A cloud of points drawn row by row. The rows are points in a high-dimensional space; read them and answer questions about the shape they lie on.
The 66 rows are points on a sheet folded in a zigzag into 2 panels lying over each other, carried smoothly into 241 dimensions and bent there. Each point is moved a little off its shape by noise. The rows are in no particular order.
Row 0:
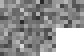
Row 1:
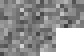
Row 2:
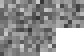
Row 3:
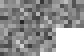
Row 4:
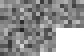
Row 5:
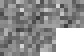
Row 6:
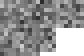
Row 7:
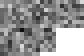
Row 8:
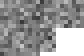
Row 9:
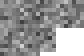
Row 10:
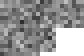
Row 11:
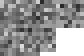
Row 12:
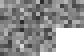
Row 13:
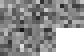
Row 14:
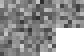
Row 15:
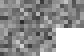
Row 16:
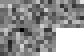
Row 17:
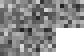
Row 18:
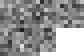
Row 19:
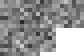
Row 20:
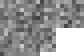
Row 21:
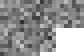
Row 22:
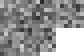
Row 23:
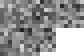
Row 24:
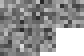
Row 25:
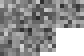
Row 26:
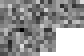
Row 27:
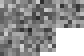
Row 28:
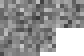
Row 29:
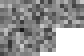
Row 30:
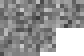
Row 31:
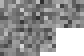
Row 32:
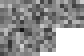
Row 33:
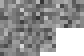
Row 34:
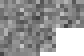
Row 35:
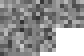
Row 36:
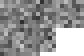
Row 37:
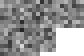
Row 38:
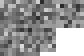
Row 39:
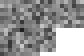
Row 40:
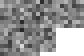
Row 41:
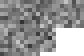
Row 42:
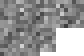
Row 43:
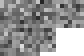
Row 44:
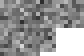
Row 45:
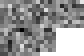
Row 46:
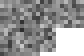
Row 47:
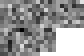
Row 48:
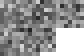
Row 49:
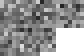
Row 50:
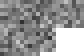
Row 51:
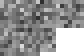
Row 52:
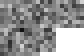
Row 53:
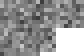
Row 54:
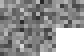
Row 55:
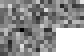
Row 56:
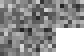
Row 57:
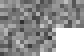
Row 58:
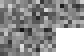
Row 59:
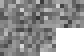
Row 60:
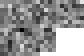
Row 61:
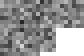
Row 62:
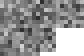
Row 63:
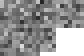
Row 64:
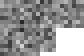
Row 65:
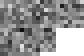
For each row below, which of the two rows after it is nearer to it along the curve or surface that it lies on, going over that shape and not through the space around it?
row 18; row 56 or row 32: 56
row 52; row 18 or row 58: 58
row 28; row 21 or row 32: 21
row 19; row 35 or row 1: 1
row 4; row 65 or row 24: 24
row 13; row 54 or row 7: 54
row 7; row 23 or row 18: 23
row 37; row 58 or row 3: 3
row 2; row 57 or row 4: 57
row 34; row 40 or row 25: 25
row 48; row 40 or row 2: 2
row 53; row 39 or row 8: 8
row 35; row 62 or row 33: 62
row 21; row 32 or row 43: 32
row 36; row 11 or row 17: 17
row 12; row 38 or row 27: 38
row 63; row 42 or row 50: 42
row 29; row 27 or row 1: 27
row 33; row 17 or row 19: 19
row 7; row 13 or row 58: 58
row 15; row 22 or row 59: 59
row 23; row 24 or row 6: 6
